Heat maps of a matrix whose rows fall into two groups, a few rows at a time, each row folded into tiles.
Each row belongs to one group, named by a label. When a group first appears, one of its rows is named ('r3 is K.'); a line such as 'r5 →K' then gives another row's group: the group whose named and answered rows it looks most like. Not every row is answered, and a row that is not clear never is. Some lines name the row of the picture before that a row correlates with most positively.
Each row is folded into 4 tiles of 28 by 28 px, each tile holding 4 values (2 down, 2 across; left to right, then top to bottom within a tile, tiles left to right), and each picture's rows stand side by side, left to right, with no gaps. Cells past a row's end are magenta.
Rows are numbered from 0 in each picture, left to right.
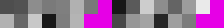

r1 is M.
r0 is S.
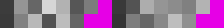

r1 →M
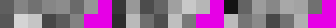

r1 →M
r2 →S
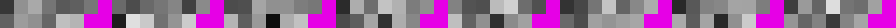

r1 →M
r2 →S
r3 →M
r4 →S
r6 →S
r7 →S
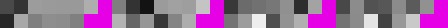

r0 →M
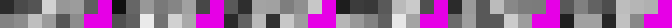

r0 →S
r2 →M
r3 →S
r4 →M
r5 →M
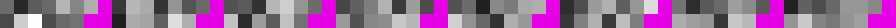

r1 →M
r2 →S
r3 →S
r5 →M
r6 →S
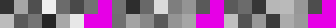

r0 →S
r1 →S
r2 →S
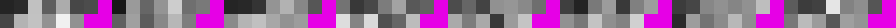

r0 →M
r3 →S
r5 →S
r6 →M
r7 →S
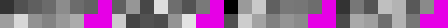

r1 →S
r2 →M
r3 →M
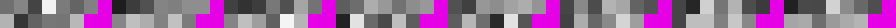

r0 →S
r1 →M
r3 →M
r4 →M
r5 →M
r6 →M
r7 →S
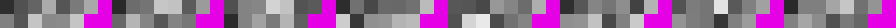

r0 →S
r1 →M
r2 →M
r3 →S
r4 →M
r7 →M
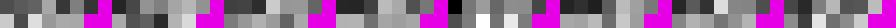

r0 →S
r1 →S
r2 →S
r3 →S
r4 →M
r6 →S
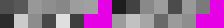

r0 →M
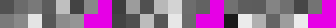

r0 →M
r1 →M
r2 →M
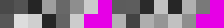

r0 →M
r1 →S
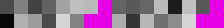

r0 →M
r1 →S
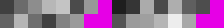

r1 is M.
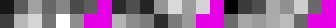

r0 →M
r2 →M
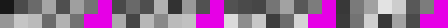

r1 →S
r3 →M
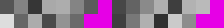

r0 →S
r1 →M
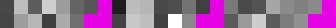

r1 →M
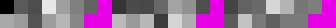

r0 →S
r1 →S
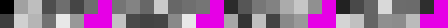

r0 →M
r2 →S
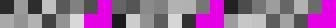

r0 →S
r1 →M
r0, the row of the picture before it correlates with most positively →3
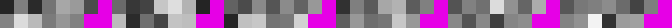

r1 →S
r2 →M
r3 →M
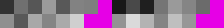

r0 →S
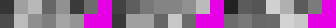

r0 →M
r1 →M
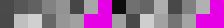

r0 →M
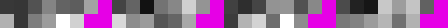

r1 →S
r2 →M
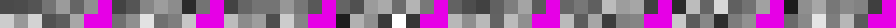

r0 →S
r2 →S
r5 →S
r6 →S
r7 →M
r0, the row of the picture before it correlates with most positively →1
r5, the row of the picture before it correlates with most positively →1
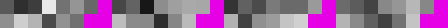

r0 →S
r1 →S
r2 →S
